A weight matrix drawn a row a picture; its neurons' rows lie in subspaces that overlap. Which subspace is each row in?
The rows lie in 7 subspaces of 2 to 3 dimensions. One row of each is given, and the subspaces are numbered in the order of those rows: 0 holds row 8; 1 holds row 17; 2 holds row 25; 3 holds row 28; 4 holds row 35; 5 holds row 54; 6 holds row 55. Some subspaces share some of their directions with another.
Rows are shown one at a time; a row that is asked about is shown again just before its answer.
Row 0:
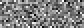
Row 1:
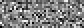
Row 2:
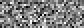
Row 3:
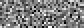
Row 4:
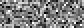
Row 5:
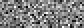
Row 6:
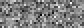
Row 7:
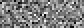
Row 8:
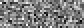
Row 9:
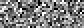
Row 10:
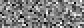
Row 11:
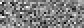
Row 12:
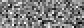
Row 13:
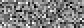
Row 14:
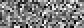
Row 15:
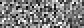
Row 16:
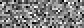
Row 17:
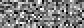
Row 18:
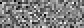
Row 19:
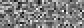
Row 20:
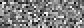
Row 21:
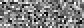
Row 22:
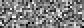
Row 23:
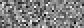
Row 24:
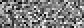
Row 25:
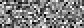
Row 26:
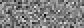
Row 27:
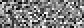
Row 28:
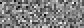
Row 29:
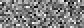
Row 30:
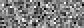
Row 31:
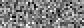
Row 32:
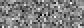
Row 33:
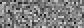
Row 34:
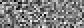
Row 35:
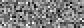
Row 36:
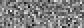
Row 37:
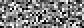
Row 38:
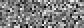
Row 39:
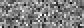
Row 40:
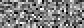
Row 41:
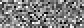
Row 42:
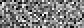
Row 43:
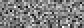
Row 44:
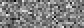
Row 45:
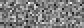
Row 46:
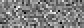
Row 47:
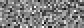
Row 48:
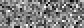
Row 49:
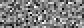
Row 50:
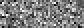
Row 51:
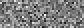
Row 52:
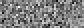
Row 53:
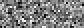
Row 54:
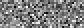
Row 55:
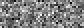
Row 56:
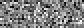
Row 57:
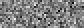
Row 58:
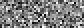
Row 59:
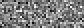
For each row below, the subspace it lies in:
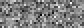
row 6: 6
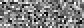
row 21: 0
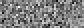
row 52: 3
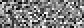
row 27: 3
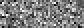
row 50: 6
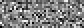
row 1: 4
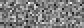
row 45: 4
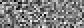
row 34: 1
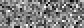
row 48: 2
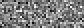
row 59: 4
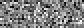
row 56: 0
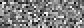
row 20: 0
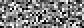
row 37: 4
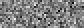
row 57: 1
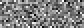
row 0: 1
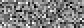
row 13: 4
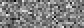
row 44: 6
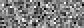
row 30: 0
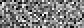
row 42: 2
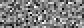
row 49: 4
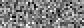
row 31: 4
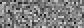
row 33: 5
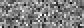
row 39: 6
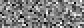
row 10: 6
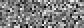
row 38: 2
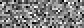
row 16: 1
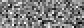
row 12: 3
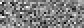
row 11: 6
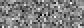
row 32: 6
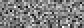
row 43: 5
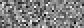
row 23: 0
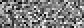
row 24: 3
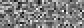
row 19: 1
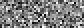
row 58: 6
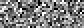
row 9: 1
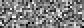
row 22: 4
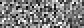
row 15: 3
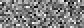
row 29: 1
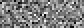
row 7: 2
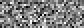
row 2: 6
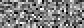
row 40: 1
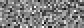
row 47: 2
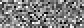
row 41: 5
